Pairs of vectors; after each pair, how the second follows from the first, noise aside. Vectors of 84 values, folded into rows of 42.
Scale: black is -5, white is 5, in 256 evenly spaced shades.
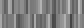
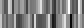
scaled up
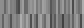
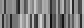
scaled up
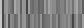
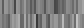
shuffled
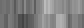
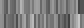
shuffled
